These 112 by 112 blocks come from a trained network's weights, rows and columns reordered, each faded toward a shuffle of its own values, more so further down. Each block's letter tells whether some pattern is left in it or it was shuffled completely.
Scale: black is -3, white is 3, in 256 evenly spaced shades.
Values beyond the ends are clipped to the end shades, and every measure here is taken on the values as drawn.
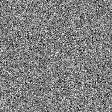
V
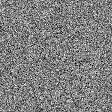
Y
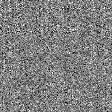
V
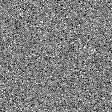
Y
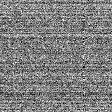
V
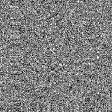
V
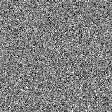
V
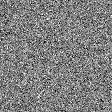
Y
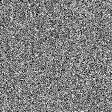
V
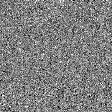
V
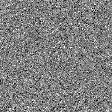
V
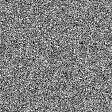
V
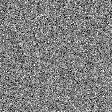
V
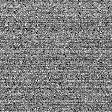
V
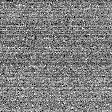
V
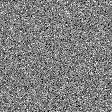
Y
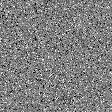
Y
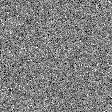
Y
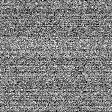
V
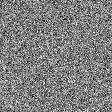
Y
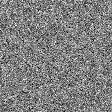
Y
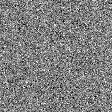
V
